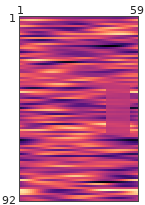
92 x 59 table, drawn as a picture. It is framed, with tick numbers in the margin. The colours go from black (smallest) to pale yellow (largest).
The middle right is the smoothest part. The halves do not mirror each other. The grain runs across in streaks. In the middle right lies a patch that is calmer than the rest.
